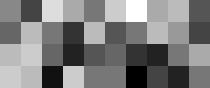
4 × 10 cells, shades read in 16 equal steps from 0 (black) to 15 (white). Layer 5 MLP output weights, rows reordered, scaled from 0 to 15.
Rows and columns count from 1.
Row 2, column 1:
6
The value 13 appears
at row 1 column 3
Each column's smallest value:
6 4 1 2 5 5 0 2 2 4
